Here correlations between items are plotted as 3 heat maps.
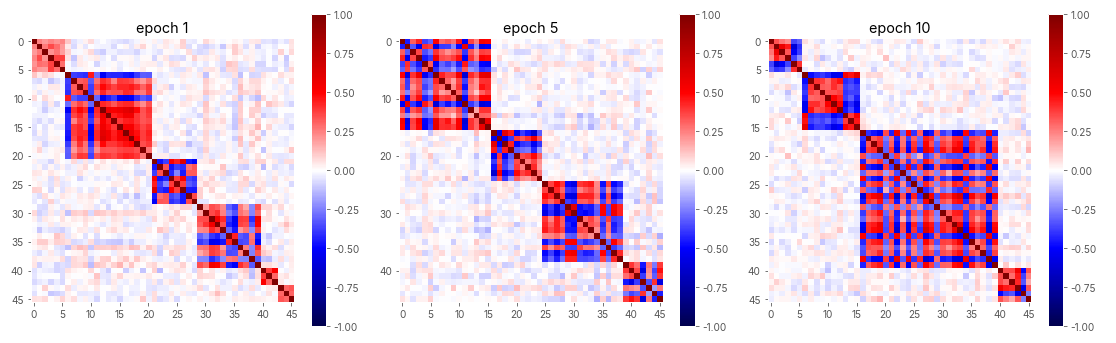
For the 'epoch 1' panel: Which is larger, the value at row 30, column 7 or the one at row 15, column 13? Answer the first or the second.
the second
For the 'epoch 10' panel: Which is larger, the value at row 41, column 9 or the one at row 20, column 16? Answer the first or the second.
the second
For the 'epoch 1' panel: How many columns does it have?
46
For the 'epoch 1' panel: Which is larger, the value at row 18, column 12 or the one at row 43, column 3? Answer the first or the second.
the first
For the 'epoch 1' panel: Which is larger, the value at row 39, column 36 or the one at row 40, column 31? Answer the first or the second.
the first
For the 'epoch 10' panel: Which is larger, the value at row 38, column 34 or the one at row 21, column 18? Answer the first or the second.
the first
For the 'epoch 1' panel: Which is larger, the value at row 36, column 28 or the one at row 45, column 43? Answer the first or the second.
the second
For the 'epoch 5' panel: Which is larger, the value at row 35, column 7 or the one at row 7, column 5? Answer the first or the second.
the first
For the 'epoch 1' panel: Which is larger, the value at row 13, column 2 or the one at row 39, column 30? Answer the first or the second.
the second
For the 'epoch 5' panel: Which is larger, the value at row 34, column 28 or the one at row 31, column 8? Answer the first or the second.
the first
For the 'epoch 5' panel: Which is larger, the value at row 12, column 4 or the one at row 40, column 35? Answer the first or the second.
the second
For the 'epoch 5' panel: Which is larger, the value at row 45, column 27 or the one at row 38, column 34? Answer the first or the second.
the first
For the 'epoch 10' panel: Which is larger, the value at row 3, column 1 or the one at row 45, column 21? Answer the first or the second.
the first
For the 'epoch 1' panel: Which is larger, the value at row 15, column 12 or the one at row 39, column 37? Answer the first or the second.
the first
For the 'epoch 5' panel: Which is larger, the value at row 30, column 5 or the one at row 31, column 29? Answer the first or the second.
the first
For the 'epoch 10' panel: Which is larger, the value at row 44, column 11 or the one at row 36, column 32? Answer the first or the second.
the second
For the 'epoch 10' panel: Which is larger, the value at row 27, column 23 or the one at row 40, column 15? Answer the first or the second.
the first
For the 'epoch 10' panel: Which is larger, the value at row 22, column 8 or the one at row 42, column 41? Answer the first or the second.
the second
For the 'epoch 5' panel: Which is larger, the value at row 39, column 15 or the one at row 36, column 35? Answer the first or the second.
the first
